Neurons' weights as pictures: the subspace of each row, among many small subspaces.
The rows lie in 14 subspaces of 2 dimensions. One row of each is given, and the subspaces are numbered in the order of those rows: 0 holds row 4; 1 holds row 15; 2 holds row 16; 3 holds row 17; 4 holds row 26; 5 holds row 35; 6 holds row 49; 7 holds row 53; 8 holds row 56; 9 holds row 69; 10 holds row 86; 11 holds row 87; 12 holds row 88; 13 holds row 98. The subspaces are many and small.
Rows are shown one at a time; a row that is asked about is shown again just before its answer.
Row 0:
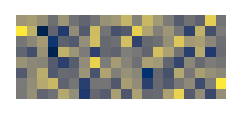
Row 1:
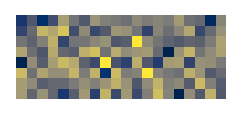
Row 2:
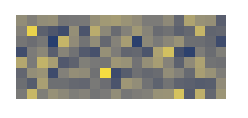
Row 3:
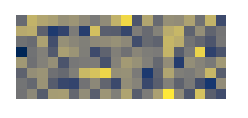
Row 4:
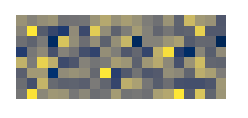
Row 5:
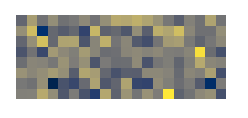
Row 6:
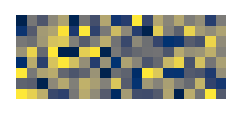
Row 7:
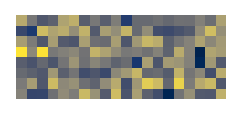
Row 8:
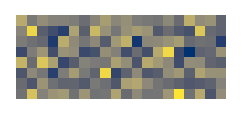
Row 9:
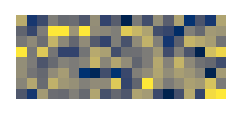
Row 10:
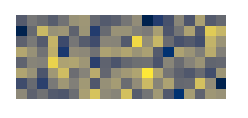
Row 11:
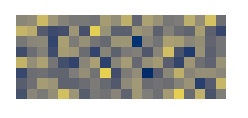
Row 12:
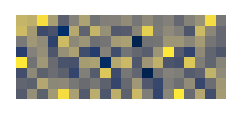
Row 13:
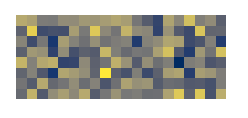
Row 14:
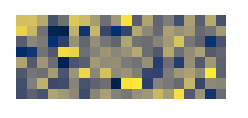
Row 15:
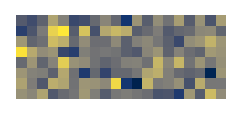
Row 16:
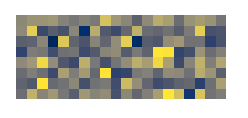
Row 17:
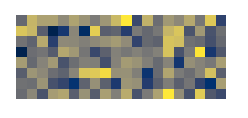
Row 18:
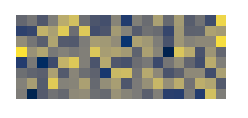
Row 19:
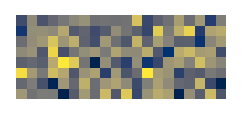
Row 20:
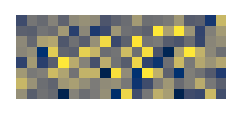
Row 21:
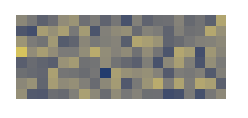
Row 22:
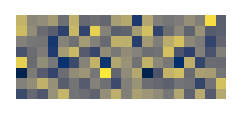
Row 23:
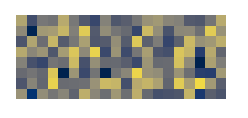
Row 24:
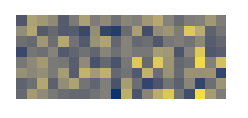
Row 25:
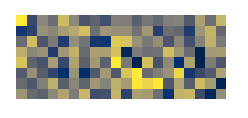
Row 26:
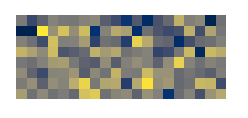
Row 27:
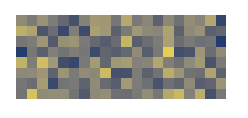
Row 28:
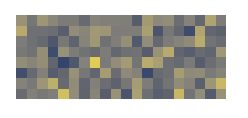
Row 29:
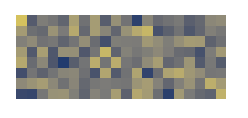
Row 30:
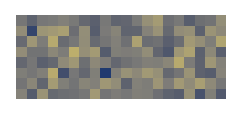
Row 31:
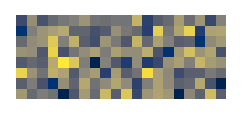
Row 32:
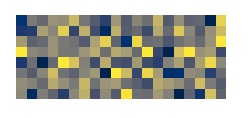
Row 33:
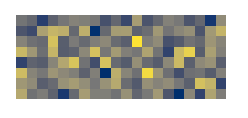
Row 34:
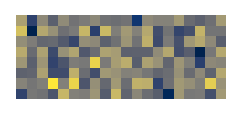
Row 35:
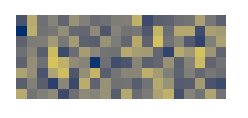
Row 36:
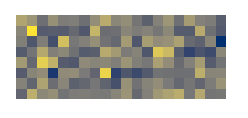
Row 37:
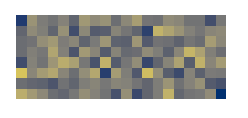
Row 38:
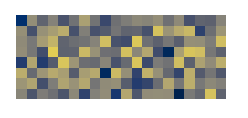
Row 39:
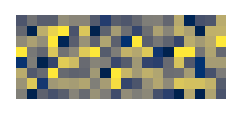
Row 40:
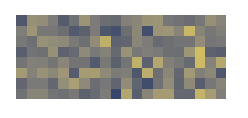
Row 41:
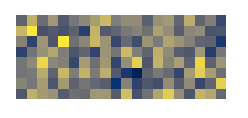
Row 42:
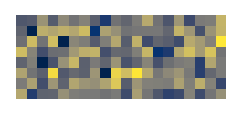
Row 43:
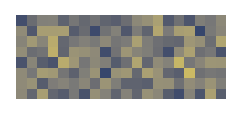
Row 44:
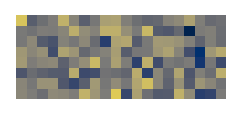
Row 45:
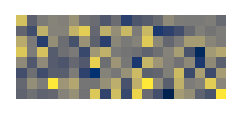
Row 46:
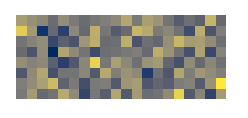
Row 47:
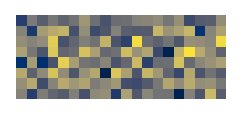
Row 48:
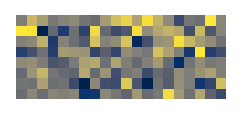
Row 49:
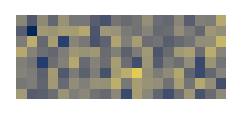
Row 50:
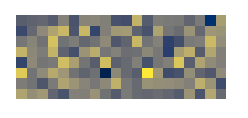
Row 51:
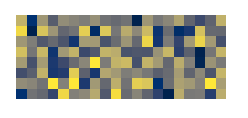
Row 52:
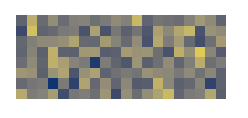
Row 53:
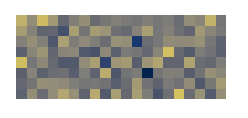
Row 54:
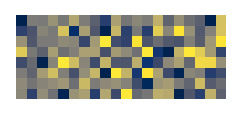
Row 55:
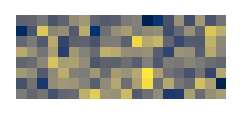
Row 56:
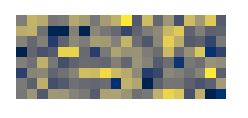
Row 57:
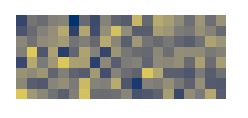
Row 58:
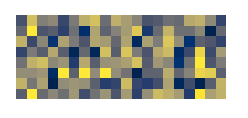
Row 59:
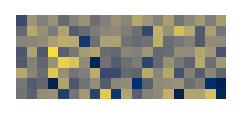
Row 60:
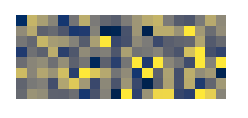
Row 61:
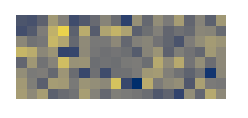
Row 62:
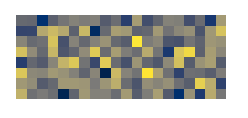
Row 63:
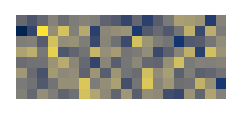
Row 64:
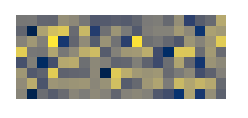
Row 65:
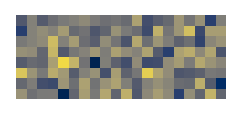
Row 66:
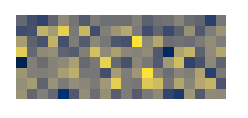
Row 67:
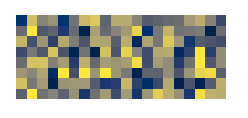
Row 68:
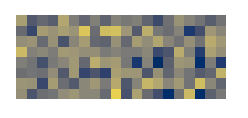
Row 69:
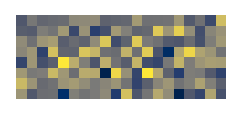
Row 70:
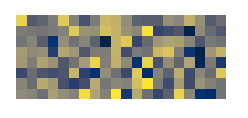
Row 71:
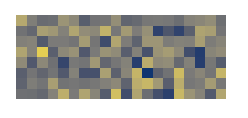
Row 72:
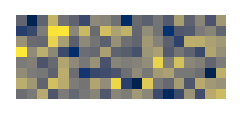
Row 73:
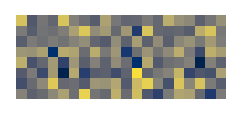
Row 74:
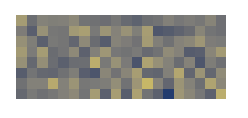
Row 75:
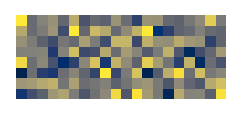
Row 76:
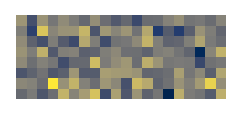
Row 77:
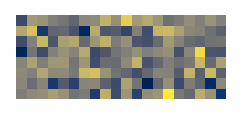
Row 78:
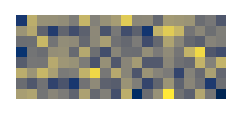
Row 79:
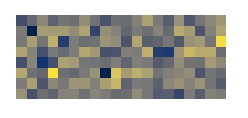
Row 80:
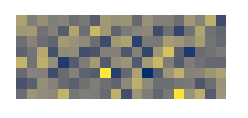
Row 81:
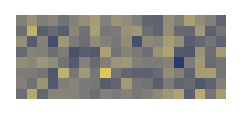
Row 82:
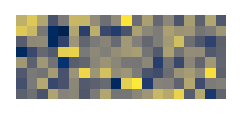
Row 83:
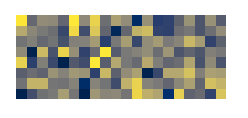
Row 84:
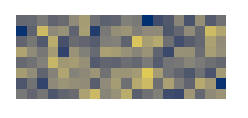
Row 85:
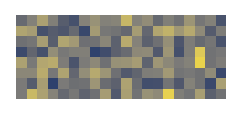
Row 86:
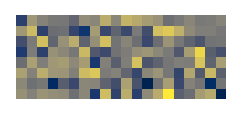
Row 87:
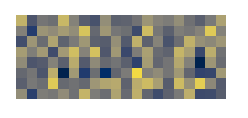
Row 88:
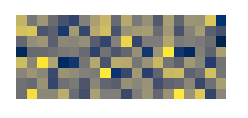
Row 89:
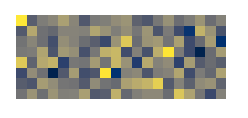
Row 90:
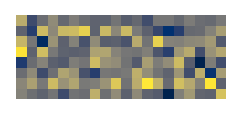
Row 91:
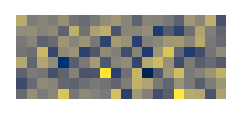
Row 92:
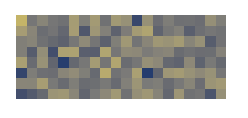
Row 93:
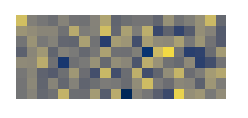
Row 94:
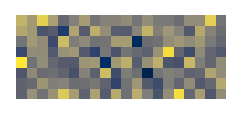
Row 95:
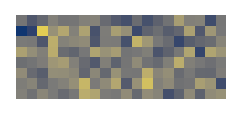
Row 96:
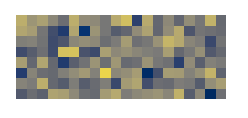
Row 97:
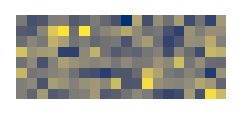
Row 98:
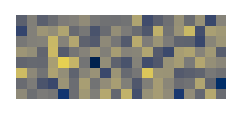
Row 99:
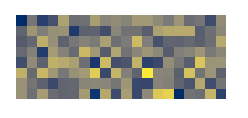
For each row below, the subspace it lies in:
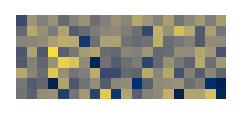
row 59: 4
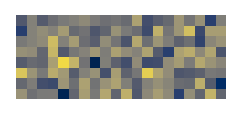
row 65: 13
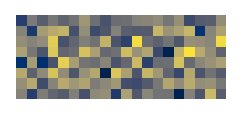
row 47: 0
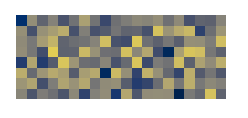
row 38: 0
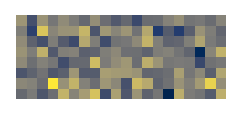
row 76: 13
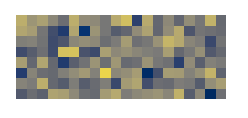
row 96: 8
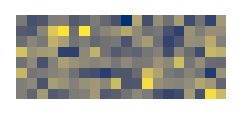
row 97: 8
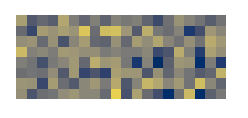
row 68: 2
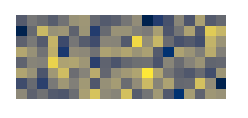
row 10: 5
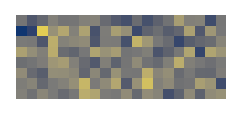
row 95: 4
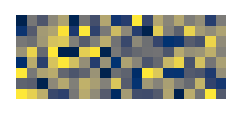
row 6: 8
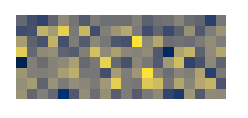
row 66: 7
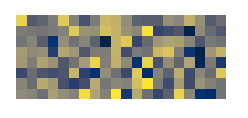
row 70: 2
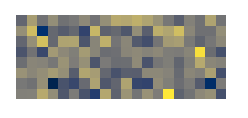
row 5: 13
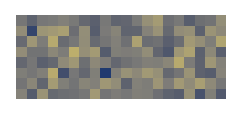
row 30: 11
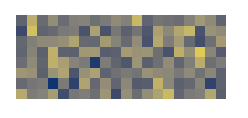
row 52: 5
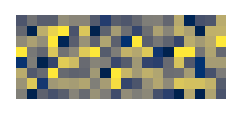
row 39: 0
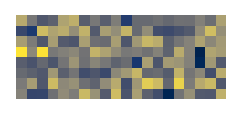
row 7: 9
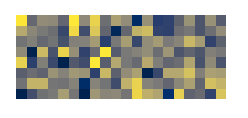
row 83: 1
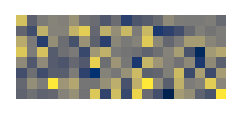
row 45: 10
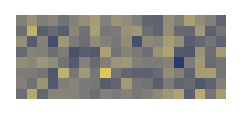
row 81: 11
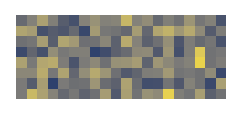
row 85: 12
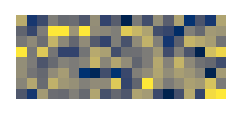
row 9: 8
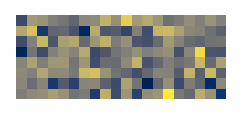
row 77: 10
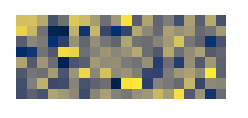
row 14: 1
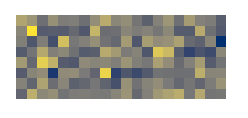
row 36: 6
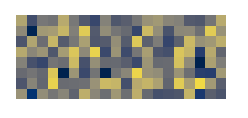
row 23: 11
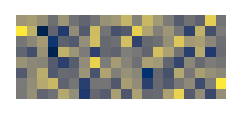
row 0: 4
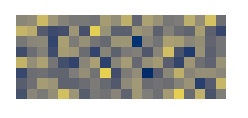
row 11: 10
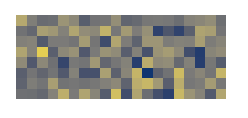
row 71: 9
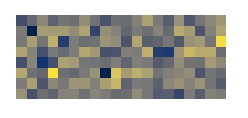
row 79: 6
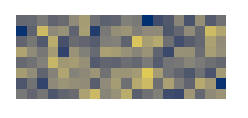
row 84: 5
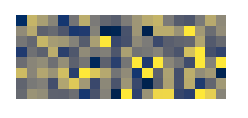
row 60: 2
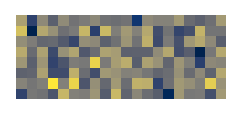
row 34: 5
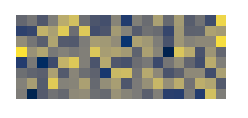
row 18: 12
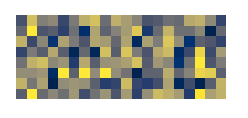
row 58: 11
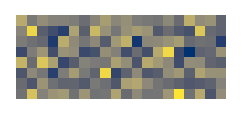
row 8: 0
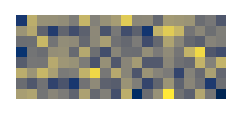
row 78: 3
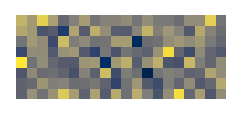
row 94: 7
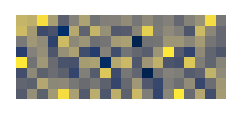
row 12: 7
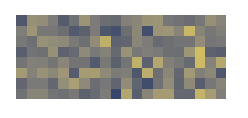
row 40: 2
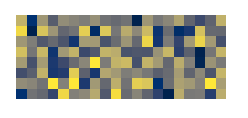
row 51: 5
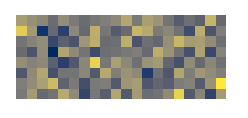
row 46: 4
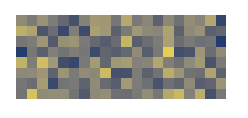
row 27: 12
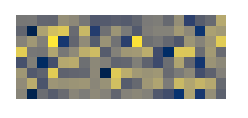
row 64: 0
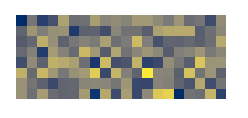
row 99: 7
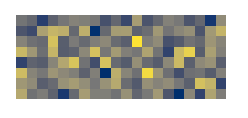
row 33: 10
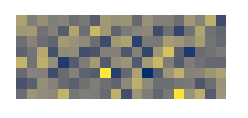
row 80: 9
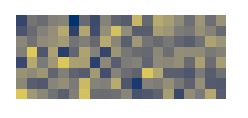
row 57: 1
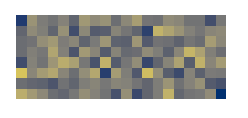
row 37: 3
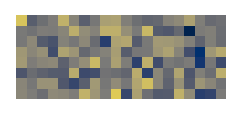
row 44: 2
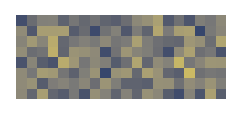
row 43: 11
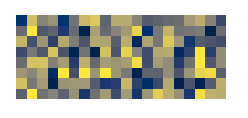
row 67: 11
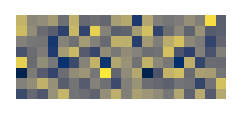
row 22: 3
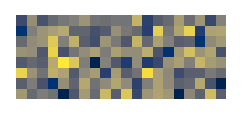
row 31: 13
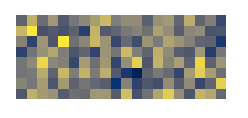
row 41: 6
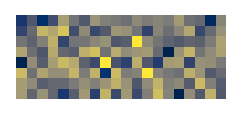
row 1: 7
